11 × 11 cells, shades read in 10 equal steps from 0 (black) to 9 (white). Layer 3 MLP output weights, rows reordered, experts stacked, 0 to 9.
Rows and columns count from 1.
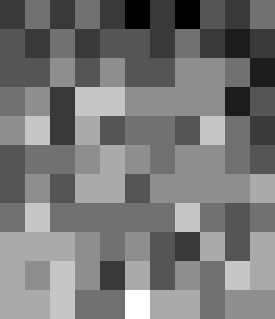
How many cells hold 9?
1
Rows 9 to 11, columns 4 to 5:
5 4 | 5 2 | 4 4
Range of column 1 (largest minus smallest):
4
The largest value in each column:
6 7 7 7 7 9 6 7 7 7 6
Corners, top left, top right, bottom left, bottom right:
2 4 6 5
